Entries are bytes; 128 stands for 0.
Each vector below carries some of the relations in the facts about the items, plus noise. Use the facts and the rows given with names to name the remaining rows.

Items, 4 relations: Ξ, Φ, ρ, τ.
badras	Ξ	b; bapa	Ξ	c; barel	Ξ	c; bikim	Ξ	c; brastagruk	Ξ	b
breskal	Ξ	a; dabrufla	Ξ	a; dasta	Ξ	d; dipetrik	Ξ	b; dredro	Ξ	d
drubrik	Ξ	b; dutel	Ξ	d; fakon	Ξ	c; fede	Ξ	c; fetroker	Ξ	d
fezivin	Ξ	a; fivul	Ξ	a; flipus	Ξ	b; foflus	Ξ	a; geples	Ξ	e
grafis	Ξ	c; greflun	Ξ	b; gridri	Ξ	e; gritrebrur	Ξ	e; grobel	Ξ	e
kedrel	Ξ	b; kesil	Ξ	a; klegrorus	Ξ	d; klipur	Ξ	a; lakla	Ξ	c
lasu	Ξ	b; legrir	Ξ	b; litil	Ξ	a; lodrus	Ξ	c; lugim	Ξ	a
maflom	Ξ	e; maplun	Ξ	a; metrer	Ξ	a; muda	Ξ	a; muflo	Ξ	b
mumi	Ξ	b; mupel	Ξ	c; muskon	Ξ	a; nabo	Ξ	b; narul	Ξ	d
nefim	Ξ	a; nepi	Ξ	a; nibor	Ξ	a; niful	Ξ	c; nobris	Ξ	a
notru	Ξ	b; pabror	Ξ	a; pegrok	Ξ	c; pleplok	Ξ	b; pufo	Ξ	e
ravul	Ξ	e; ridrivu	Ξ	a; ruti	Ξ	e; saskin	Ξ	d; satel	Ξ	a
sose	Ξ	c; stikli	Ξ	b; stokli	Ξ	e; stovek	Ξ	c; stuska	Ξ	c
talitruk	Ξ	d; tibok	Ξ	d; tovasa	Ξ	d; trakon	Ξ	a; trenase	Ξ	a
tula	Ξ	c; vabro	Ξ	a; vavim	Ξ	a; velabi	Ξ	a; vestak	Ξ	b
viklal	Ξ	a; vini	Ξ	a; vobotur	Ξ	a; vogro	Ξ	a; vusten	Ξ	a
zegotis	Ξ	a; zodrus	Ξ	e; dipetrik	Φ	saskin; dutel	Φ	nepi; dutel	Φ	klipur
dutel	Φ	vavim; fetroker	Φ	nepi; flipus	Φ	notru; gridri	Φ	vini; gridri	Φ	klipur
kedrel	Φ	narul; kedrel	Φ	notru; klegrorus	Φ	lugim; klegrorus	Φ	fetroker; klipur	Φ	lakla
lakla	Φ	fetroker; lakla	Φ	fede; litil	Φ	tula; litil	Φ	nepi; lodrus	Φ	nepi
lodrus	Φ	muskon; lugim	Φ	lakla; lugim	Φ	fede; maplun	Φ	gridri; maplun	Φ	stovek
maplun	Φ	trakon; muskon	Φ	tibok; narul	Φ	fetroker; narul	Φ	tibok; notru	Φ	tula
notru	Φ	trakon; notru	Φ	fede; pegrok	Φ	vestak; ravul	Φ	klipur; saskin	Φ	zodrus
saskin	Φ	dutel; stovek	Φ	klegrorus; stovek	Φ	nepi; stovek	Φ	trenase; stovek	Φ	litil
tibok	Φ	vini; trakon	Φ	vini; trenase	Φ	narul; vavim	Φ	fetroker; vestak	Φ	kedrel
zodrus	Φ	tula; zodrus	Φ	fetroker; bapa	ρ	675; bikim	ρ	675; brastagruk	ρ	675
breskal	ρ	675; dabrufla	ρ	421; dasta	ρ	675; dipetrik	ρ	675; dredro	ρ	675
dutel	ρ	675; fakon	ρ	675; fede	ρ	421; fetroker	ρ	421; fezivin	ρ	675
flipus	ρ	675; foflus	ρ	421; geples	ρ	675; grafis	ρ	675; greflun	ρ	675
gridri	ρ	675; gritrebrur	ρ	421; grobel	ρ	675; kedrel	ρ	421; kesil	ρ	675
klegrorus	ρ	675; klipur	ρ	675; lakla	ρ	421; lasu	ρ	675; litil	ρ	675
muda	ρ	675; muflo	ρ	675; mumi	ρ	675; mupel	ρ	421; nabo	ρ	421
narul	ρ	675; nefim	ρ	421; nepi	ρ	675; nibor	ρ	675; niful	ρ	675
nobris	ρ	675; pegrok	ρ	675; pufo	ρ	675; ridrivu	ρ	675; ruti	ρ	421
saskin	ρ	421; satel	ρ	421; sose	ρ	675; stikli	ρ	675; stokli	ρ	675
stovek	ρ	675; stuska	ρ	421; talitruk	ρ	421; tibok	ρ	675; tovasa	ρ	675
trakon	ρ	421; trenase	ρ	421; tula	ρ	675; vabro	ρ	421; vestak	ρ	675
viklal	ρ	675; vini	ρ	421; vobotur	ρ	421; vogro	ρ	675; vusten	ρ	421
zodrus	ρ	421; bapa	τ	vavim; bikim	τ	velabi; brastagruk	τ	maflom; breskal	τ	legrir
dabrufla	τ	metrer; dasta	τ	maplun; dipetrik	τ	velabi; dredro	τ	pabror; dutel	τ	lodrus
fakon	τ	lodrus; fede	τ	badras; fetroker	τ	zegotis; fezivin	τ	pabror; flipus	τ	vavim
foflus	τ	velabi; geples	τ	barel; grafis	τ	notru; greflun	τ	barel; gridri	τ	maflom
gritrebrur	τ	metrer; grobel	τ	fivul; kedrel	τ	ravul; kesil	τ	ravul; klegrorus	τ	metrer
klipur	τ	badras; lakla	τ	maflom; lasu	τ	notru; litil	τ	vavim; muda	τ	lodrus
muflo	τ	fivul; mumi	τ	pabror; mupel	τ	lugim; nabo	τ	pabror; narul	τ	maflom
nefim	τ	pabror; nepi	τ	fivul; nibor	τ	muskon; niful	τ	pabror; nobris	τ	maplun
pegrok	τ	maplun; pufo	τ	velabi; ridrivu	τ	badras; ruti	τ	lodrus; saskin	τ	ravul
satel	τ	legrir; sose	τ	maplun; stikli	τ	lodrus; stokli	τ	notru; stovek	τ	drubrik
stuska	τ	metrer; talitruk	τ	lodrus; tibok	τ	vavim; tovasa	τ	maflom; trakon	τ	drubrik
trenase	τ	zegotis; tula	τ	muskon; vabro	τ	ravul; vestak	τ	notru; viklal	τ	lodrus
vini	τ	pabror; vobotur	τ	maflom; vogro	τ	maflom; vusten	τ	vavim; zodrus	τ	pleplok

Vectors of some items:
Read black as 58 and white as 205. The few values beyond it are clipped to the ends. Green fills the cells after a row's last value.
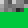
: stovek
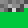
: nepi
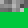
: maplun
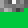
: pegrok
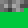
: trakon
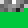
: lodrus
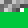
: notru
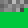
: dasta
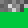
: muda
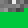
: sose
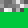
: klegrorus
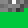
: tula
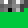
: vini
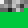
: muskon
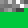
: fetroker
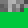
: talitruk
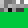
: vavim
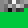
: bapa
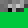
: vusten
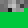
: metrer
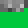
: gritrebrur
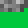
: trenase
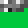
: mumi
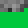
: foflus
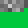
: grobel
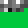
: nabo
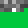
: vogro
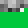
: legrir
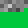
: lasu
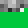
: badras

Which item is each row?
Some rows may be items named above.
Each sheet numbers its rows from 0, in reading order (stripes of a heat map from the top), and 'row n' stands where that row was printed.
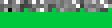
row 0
nefim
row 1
tovasa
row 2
zodrus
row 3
fetroker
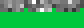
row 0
gritrebrur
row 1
gridri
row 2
mupel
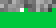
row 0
ravul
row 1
talitruk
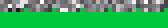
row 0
flipus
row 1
fakon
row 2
klegrorus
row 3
dasta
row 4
kedrel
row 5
dredro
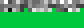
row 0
fezivin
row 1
lugim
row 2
maflom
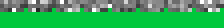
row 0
vobotur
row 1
niful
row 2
gridri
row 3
dutel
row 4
stuska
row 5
ruti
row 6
maplun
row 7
maflom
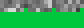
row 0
klipur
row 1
saskin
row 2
dasta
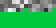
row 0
lakla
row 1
dipetrik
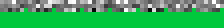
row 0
barel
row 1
flipus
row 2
narul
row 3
pabror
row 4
maflom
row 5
litil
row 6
stikli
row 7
fetroker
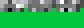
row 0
tibok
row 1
fede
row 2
fezivin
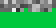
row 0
brastagruk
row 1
vestak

